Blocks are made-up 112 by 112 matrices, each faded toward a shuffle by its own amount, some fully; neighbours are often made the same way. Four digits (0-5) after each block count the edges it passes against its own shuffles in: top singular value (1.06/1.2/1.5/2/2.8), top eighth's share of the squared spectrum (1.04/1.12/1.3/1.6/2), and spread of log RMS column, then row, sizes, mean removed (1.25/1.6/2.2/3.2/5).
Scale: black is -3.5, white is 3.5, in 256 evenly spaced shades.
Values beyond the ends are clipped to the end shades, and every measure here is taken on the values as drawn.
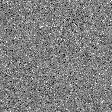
0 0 0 0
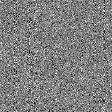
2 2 3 0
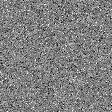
0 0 0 0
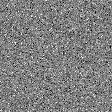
0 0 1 0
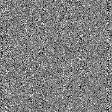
1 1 3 0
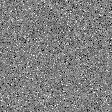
0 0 0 0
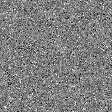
0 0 1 0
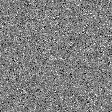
0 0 1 0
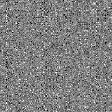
4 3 2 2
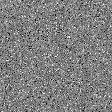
1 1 0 0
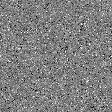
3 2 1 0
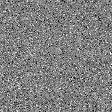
3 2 1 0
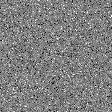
1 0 0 0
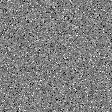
0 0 0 0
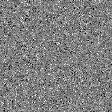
3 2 1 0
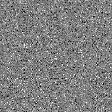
3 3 2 1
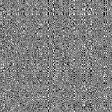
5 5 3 3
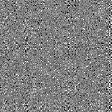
4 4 3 2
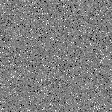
2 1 0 0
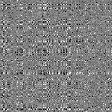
5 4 3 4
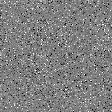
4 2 1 0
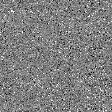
1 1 2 2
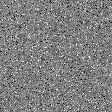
0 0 0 0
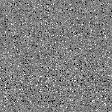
1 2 2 2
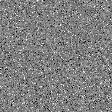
0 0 0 1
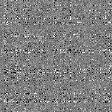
2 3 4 4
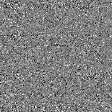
1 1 2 2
